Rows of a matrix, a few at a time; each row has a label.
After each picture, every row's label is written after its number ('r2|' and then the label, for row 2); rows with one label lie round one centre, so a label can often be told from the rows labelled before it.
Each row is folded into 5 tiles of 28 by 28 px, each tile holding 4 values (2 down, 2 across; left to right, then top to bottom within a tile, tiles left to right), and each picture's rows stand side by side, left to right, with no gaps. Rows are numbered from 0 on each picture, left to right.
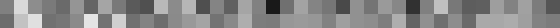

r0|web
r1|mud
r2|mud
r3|mud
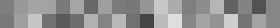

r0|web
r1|web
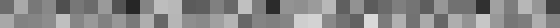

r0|mud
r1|mud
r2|web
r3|mud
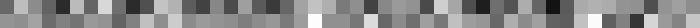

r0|mud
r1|mud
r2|web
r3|mud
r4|web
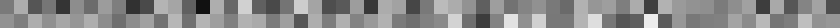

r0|mud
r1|mud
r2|mud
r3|web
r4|web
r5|mud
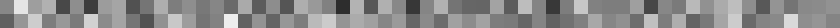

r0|web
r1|web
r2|mud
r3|mud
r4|web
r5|web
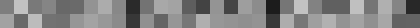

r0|mud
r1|mud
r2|mud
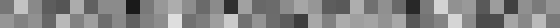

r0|mud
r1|web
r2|mud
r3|web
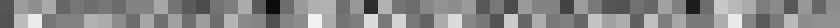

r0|web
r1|mud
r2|web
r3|web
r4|mud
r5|web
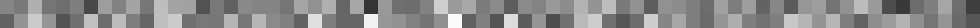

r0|web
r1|web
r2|web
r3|web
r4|web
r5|web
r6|mud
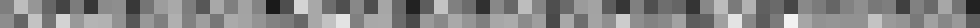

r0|mud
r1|mud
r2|mud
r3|mud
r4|mud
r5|web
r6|mud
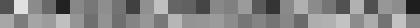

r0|mud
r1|mud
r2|mud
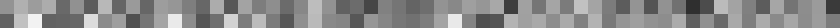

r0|web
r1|web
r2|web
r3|web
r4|mud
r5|mud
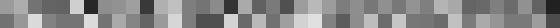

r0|web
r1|web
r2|web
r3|mud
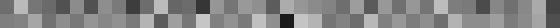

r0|mud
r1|mud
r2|web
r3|mud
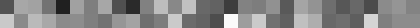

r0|mud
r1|web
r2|web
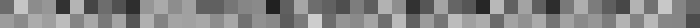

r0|mud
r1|mud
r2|mud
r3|mud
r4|mud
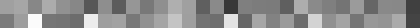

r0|web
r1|web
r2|mud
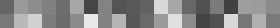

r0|web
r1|web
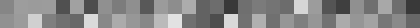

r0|web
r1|web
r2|mud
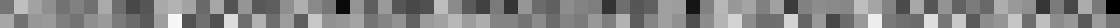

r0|mud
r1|web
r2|mud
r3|mud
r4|mud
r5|web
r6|web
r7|mud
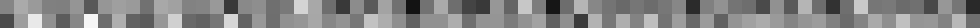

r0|web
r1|web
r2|mud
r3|mud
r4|mud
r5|mud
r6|mud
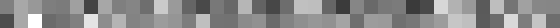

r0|web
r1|mud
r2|mud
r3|web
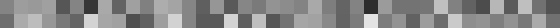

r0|web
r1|web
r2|web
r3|mud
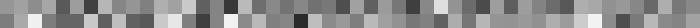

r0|web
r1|web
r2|mud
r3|mud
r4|web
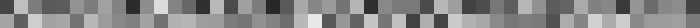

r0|mud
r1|mud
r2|web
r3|mud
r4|mud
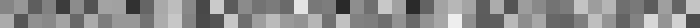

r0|mud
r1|web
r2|mud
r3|web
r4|web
